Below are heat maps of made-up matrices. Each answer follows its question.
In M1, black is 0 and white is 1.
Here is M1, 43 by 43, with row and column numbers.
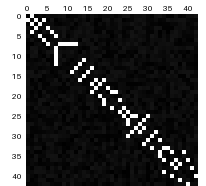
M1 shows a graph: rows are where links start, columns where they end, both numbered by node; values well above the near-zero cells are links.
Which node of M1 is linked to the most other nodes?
node 7
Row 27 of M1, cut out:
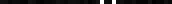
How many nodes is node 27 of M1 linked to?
2
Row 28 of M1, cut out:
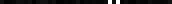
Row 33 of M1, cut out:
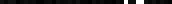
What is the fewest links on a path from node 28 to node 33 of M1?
5
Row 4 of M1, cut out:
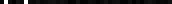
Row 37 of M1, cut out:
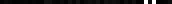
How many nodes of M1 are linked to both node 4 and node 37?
0
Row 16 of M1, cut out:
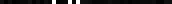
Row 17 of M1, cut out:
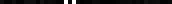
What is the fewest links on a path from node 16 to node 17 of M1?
1
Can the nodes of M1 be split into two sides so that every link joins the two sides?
no
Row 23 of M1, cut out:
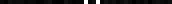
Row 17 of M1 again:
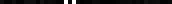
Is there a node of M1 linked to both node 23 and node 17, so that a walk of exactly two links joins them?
no
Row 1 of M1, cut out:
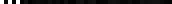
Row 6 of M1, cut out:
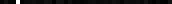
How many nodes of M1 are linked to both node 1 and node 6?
1
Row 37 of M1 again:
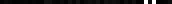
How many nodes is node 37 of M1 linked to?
2
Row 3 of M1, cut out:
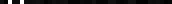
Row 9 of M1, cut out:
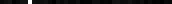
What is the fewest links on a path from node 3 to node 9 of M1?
3
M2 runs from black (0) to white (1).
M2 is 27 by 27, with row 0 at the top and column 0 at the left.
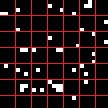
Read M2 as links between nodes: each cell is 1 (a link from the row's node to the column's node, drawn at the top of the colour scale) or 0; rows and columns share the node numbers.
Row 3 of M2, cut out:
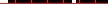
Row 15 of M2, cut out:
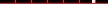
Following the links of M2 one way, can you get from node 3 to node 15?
yes
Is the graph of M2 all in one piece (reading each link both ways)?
no
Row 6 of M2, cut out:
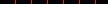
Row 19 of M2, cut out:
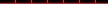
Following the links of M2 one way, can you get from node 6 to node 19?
no
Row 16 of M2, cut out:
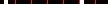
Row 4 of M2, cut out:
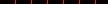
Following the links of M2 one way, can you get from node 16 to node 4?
no
